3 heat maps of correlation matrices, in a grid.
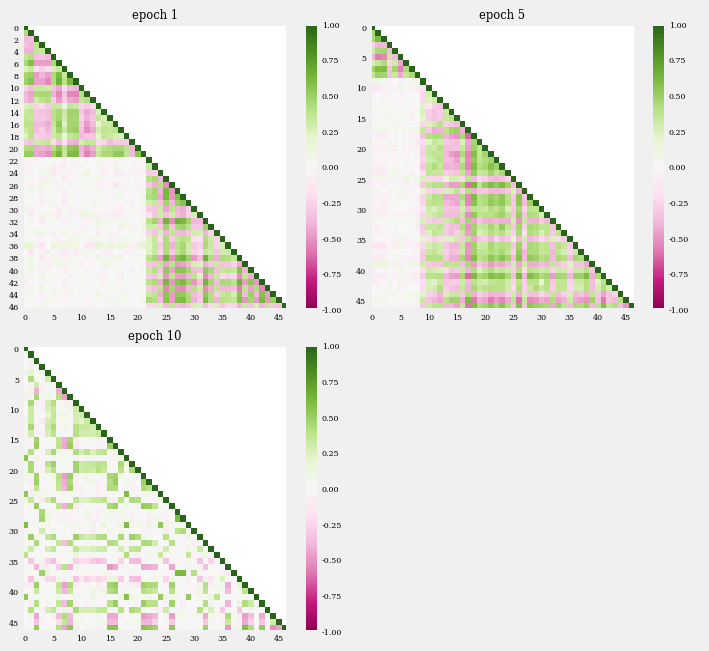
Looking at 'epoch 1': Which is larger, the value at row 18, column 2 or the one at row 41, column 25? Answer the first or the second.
the first
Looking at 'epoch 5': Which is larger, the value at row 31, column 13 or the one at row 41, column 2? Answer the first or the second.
the second
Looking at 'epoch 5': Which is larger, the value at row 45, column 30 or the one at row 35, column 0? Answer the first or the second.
the second
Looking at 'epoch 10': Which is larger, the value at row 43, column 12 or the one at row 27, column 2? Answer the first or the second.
the first
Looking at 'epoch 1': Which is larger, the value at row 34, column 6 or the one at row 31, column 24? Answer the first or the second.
the second
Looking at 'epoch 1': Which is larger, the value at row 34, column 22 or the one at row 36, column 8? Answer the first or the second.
the second
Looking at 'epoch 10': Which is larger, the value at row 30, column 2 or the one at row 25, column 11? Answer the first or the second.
the second
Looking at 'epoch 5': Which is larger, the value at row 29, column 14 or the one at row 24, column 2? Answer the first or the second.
the second
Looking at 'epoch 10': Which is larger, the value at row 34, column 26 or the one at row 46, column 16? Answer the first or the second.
the second
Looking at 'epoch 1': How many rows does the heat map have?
47
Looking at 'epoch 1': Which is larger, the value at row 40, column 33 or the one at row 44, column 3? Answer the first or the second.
the first
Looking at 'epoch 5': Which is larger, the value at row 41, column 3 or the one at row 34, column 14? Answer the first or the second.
the first
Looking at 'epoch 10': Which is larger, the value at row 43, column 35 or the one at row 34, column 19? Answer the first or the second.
the second
